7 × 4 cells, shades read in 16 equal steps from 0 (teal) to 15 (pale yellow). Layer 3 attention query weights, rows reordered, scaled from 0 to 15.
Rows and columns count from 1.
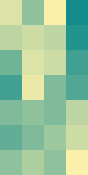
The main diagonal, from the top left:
13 12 12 4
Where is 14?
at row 4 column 2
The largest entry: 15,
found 2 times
